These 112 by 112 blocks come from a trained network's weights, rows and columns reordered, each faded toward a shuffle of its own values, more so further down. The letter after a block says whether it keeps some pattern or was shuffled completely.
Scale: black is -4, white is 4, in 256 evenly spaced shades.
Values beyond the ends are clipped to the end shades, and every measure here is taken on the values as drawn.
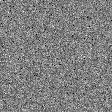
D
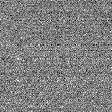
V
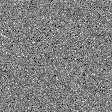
D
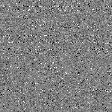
V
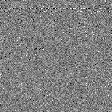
V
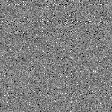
V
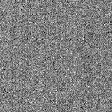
V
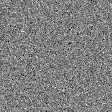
D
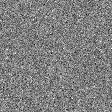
D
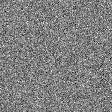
D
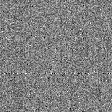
V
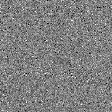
V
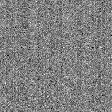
V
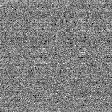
V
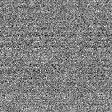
V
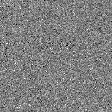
V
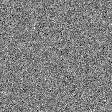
D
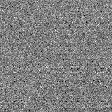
V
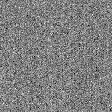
V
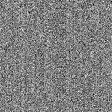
V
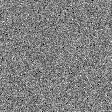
D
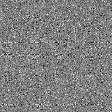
V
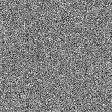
V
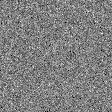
D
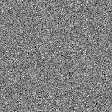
V
